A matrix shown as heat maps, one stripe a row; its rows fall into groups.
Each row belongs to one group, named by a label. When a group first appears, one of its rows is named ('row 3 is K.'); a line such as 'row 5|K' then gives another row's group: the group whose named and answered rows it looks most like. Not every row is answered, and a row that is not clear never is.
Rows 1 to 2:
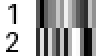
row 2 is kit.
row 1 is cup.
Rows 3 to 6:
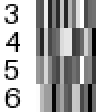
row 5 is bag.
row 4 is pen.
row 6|kit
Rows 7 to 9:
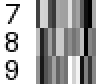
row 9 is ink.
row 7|kit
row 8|cup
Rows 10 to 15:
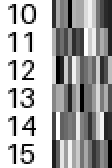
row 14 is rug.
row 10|kit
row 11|ink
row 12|cup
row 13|bag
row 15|pen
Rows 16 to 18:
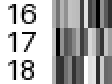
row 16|pen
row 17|cup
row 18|ink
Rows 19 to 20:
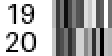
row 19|ink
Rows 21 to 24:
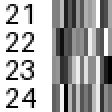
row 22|cup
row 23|rug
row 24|bag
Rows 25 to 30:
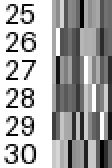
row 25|bag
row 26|kit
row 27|ink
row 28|ink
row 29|pen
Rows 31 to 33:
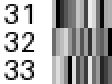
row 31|cup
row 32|pen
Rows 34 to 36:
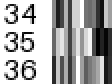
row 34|cup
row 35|kit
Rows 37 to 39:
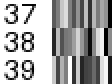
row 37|pen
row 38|rug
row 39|pen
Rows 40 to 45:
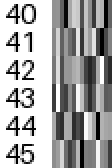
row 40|rug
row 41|kit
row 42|rug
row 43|rug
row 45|bag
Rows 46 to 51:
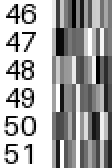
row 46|bag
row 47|ink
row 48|kit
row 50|pen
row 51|pen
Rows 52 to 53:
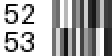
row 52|pen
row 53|rug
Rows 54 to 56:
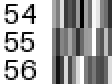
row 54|bag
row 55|ink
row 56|cup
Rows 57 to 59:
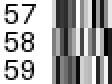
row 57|cup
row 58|rug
